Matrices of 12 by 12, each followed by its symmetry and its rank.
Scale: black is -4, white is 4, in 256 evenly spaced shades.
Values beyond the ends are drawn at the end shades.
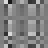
neither, rank one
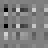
neither, rank one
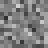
antisymmetric, full rank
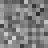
antisymmetric, full rank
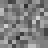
antisymmetric, full rank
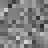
antisymmetric, full rank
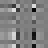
neither, rank one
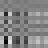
neither, rank one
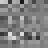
neither, rank two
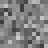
neither, full rank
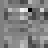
neither, rank two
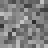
neither, full rank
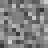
antisymmetric, full rank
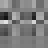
neither, rank one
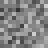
neither, full rank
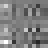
neither, rank two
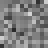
antisymmetric, full rank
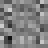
neither, rank two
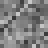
antisymmetric, full rank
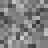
antisymmetric, full rank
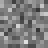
neither, full rank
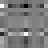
neither, rank one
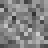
neither, full rank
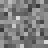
neither, full rank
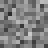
neither, full rank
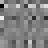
neither, rank two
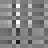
neither, rank one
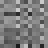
neither, rank two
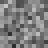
neither, full rank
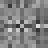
neither, rank two
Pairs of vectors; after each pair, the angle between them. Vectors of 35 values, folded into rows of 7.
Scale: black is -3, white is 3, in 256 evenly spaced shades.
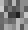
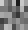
partly aligned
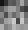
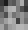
nearly parallel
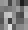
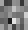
partly aligned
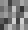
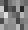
orthogonal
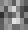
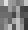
partly aligned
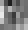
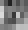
nearly parallel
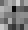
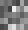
nearly opposite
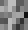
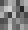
partly aligned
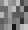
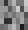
partly opposed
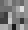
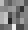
nearly opposite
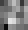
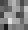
nearly parallel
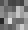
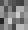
nearly parallel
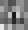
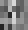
nearly opposite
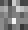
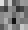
nearly opposite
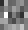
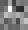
orthogonal
